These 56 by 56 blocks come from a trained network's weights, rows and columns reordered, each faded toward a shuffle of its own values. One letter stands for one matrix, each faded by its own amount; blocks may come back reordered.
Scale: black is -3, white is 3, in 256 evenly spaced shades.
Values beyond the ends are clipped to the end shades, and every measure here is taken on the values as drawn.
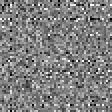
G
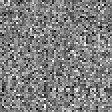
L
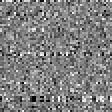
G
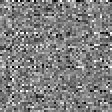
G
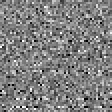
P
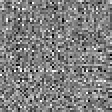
G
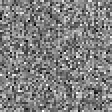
L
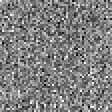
L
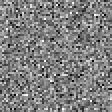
L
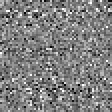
P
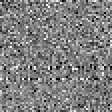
P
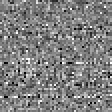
P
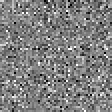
P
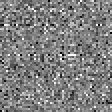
P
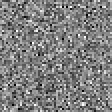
L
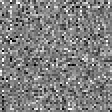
P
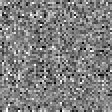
P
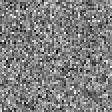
L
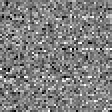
P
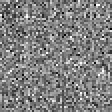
L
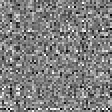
G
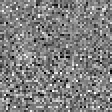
P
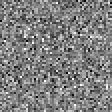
L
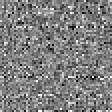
G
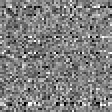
G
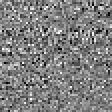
P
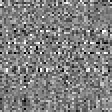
G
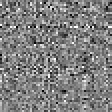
G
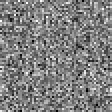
L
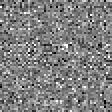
P
